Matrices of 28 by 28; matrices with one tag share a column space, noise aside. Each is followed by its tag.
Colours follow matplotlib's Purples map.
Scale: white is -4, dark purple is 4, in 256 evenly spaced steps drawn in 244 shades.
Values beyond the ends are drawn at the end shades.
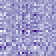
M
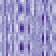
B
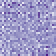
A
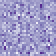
M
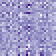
A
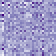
A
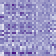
M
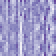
B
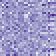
A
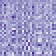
M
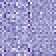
A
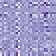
A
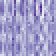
B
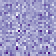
M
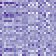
A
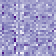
M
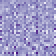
M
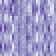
B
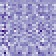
M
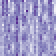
B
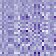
M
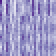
B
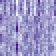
B
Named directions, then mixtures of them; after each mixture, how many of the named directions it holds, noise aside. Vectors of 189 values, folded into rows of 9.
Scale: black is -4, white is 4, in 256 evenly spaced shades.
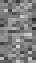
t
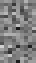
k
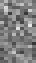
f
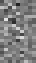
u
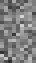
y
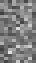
three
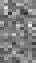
two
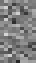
three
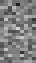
two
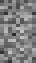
three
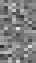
two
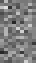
three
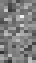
three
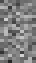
three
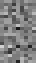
one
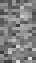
three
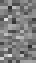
three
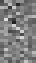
one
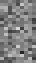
three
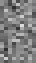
two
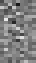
one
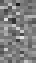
one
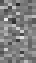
one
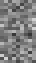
two
